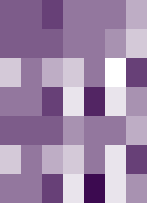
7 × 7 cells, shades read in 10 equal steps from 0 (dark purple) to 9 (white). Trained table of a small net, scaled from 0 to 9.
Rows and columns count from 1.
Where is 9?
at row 3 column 6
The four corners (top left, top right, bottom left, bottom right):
3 6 4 5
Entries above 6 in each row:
0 1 3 2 0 3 2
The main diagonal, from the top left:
3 3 6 8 4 8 5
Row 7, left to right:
4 4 2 8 0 8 5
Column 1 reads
3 3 7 4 3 7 4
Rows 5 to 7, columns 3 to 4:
3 5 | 6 7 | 2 8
